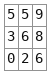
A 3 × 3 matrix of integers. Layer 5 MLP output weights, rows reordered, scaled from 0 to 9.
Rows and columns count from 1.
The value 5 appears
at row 1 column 1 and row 1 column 2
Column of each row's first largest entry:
3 3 3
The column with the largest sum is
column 3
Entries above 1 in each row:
3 3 2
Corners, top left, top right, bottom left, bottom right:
5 9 0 6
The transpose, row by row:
5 3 0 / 5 6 2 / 9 8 6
